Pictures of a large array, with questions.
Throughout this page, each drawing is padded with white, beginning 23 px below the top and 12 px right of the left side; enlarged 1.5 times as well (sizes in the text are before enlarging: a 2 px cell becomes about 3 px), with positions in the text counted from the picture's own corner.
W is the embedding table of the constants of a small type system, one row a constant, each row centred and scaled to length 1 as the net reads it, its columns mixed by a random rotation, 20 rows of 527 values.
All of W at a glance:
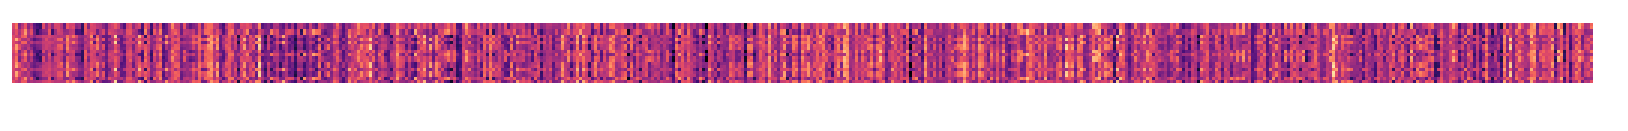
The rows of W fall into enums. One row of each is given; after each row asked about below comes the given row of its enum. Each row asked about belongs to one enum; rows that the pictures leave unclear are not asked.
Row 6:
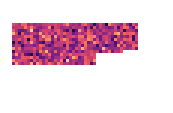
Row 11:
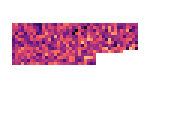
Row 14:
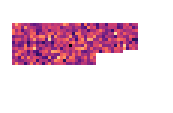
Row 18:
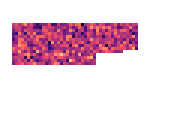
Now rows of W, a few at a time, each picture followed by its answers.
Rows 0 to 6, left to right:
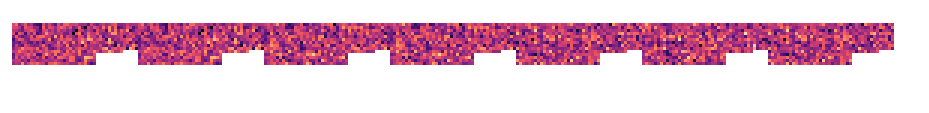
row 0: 11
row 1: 11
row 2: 18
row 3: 18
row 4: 6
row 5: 14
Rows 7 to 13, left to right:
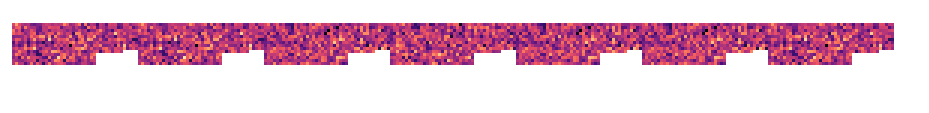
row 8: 14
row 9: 11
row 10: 18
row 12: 11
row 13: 14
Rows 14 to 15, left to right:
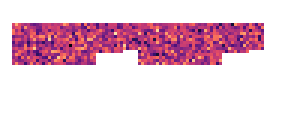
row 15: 6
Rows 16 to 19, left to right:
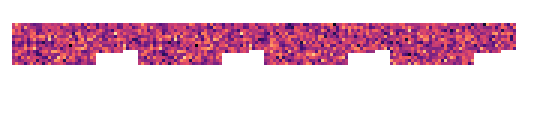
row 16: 14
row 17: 14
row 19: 6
